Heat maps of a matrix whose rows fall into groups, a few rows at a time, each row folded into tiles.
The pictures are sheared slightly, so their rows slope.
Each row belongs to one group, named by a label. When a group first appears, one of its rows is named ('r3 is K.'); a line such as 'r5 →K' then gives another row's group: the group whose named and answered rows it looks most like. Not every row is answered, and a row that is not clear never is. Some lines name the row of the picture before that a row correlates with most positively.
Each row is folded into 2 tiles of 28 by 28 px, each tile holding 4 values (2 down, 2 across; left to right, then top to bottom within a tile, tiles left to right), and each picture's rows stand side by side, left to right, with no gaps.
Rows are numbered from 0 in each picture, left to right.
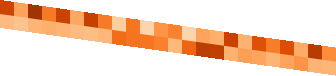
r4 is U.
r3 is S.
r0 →U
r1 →U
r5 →U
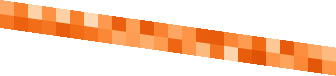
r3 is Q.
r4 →S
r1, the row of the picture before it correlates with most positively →2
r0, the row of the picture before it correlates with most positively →2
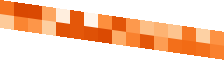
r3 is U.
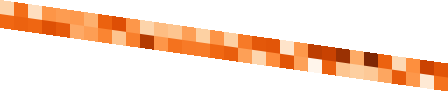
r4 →Q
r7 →Q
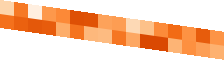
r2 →S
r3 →U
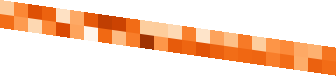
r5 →S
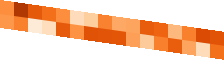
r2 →Q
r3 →Q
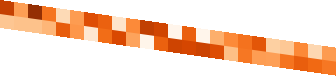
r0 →U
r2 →Q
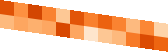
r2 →S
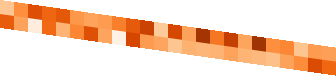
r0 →Q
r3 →U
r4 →U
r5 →S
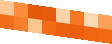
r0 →Q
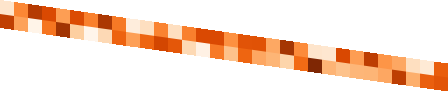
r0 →Q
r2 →S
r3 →Q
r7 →S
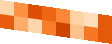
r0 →Q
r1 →S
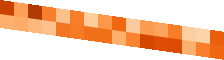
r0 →U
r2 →S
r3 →S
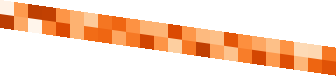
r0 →Q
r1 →S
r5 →S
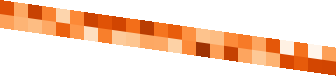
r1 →Q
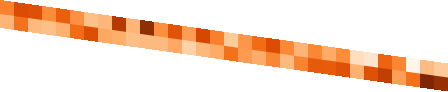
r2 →U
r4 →Q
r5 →S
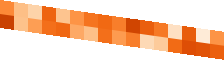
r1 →Q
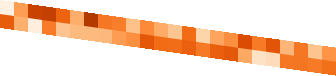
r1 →U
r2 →S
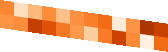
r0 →S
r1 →Q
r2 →Q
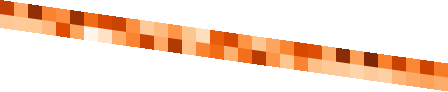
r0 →U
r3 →S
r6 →U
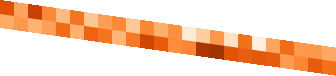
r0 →U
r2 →S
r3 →S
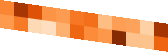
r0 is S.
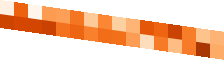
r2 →Q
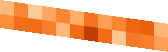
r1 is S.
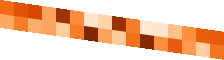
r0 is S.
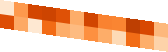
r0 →Q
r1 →U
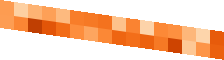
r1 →Q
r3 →S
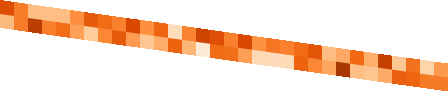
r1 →Q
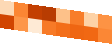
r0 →Q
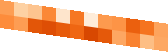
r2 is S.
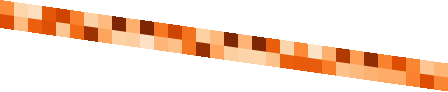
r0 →S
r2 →U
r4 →U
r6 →U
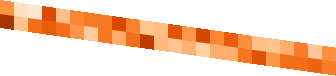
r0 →S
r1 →Q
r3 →U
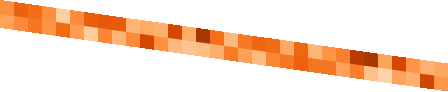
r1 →Q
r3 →U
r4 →Q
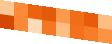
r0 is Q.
